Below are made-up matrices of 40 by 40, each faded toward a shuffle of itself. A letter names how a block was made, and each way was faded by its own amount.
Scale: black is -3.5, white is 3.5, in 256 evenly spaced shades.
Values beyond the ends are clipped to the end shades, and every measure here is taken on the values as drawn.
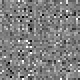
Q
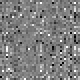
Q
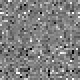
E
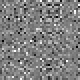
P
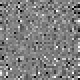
Q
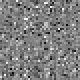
E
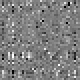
Q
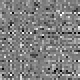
P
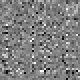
Q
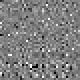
Q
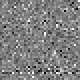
E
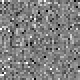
E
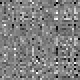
Q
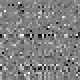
P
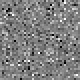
E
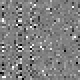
Q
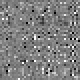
Q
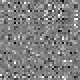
P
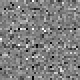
E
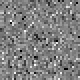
E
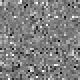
E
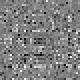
P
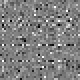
P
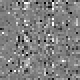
Q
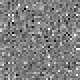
E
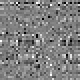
P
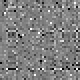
P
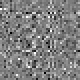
P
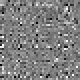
Q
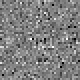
E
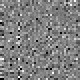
Q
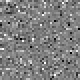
E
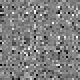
Q
